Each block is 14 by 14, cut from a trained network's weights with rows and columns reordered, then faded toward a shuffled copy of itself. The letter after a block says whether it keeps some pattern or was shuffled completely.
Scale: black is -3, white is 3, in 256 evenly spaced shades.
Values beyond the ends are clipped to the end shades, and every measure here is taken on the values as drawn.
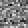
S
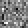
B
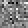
B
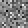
S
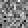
S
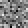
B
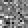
B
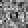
B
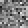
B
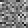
B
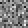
S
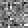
B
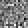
B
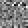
B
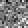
S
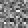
B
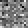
B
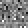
S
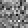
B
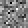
S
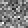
S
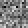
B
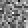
S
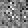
S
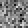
S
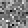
S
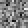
S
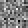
B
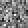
S
